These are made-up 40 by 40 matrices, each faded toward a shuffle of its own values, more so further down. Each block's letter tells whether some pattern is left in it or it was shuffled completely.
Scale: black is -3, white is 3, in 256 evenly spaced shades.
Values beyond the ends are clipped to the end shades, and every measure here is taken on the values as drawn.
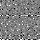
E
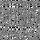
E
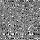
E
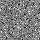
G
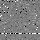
E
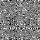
E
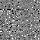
E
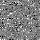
E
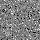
G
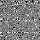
E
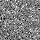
G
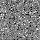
G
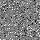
G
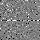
E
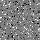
G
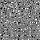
E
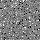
G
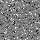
G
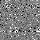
E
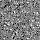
G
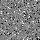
G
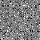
E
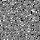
E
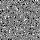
G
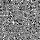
E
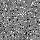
G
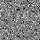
E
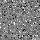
E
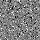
G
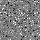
E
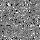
E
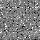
E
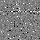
E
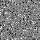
G
